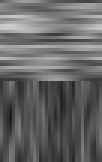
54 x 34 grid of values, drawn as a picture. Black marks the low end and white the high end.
It is made of 2 by 1 panels. Panel 1,1: middling, streaked across, strong in contrast. Panel 2,1: low, streaked downward.
